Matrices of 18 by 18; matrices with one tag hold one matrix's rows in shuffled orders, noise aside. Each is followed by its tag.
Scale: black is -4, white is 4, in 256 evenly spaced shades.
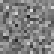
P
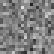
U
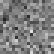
P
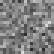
U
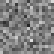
P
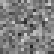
U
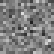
U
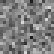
U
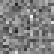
P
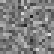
U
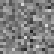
U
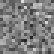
U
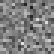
U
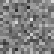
P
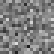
P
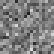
P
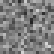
U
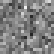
U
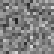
P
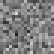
P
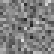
U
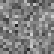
P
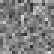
U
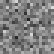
P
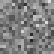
U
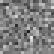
P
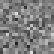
P
